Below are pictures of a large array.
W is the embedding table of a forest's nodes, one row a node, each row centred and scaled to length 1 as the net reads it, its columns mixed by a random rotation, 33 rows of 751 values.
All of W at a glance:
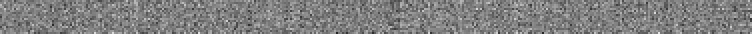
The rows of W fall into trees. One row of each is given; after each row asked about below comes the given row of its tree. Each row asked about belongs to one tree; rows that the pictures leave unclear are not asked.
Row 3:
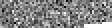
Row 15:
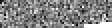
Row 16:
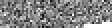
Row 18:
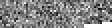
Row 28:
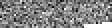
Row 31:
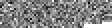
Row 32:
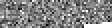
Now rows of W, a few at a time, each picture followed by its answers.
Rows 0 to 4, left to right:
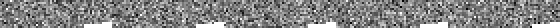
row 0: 3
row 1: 28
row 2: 16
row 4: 32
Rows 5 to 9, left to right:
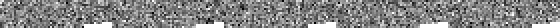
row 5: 32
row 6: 18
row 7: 32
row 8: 3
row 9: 3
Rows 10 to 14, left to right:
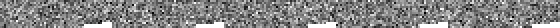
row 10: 18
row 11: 18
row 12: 28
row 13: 16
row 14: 32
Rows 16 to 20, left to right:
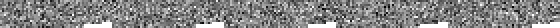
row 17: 15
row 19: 18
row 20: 3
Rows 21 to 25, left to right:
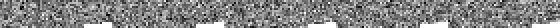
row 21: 28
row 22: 31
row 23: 16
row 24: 31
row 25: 31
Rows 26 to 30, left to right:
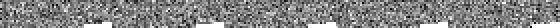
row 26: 18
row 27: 15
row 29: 3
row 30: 32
